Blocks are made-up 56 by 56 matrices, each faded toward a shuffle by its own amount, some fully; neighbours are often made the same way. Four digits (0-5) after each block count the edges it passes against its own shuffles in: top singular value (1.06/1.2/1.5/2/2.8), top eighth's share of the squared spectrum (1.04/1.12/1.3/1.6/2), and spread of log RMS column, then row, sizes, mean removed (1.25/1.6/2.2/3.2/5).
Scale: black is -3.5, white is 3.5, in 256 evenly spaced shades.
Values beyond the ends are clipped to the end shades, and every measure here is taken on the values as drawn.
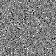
3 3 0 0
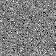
2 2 1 0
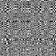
4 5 3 3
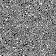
2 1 0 0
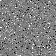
0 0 0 0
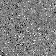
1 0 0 0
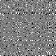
4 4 2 3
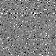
3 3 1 2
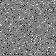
2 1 0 1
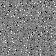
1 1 0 0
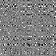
4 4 1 3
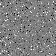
0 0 0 0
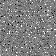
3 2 0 1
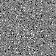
0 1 2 0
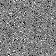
0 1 1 0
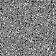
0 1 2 0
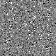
0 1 2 0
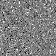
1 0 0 0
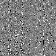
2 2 2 0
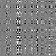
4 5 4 3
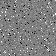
0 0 0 0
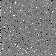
2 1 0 0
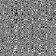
4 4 3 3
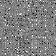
3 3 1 1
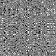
4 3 2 2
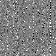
2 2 2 0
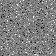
0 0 0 0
